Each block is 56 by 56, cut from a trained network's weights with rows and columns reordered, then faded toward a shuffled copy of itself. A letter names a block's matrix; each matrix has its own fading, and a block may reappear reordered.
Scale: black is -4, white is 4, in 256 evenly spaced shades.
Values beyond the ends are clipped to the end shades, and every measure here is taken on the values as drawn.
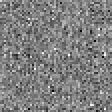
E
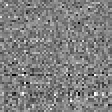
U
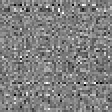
U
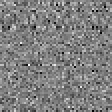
U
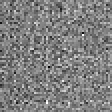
E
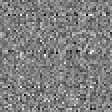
U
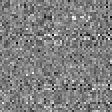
U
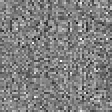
E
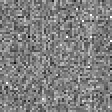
E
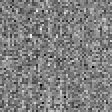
E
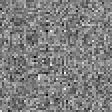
E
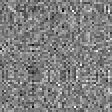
E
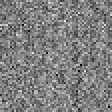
E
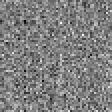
E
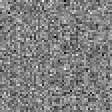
E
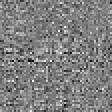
U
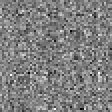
E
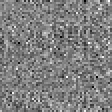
E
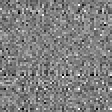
U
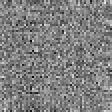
E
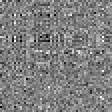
U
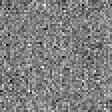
E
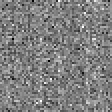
E
